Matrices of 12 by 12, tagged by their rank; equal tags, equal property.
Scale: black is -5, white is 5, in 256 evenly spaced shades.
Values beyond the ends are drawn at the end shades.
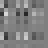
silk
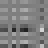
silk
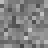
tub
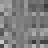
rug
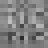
rug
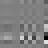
silk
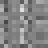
rug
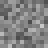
tub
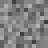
tub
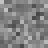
tub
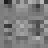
rug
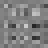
rug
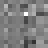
rug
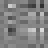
rug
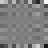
silk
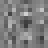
rug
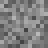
tub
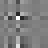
silk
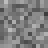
tub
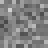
tub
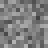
tub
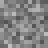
tub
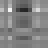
silk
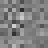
rug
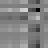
silk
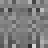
rug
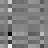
silk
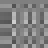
silk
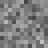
tub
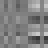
silk
